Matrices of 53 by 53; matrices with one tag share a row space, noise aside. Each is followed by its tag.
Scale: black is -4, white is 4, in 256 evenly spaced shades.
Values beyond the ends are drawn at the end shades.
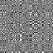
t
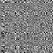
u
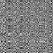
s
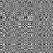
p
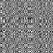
p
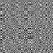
p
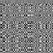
p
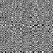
t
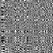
u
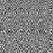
s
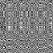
s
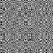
p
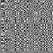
u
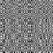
p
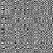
u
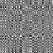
t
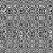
s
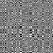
t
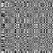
u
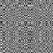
p
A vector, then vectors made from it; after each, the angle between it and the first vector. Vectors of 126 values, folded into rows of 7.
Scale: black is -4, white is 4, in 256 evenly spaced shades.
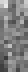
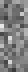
orthogonal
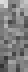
nearly parallel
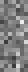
orthogonal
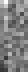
nearly parallel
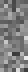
orthogonal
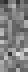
partly opposed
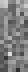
nearly parallel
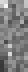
nearly parallel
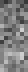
partly opposed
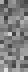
partly opposed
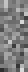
partly aligned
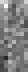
nearly parallel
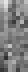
nearly parallel
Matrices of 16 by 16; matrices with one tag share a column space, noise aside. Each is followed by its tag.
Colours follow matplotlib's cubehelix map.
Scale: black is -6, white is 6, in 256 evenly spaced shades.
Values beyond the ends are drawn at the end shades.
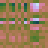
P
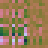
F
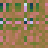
P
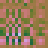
F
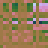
P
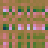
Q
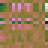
P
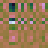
P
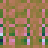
F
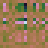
P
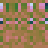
P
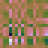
F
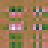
Q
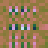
Q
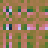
Q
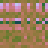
P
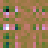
Q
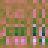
F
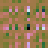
Q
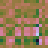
F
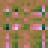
Q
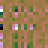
Q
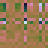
P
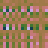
Q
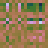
P
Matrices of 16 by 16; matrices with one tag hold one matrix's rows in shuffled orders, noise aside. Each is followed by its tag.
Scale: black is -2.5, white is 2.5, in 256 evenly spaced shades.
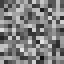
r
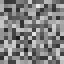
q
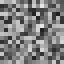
r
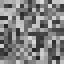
r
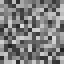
q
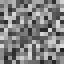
q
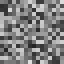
r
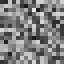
r
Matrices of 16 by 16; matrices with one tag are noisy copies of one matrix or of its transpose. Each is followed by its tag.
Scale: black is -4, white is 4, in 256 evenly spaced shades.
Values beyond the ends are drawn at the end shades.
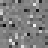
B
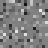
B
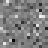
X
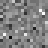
B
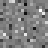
B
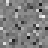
X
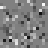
X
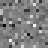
B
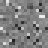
X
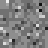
X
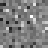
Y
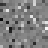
Y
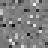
B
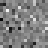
Y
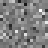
B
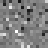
Y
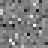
B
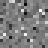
B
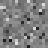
X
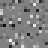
B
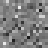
X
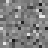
X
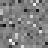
B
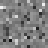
X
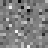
Y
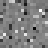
B
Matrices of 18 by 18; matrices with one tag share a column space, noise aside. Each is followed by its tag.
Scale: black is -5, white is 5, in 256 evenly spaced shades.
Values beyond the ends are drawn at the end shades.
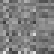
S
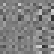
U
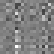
U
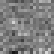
S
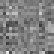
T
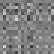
U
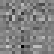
U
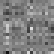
T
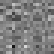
U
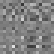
U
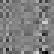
S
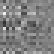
T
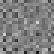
S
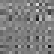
U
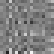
S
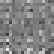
S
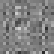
T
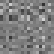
U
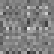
T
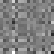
S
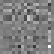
U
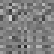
U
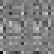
T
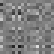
U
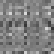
T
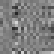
T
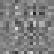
T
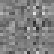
T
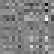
U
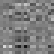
U
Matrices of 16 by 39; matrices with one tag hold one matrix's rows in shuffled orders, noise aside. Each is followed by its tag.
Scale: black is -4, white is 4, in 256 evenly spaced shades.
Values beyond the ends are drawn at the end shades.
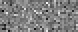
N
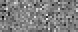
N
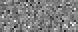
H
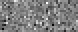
N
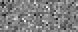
N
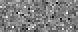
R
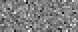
H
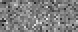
N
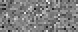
N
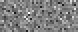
H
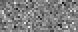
H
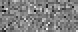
N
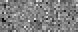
N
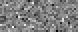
R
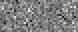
H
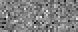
N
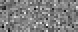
N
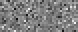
H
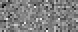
N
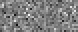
H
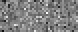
N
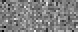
N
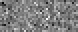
N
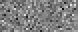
H
